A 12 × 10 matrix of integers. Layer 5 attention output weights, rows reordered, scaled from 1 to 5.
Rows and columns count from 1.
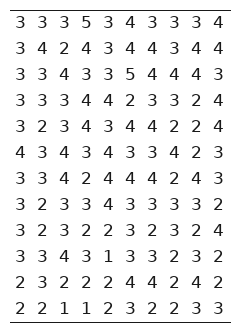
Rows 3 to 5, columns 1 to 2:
3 3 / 3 3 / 3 2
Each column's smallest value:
2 2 1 1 1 2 2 2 2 2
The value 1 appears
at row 10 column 5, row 12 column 3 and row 12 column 4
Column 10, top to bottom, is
4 4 3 4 4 3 3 2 4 2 2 3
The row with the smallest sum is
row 12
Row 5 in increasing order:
2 2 2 3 3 3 4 4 4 4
